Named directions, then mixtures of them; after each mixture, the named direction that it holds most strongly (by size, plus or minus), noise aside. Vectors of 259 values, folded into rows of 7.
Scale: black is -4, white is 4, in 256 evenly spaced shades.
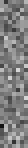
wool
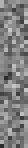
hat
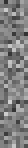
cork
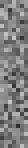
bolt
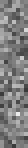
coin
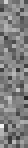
wool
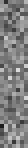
wool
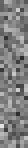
wool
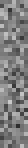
bolt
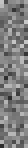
hat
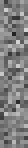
cork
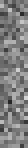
bolt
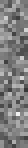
coin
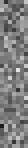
wool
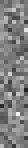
coin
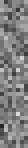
wool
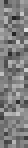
cork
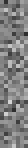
cork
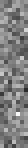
coin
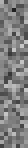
hat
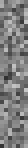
hat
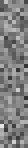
wool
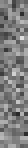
bolt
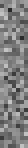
bolt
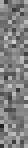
wool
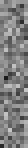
hat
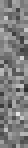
coin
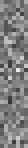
wool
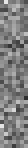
cork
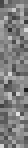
hat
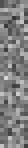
hat
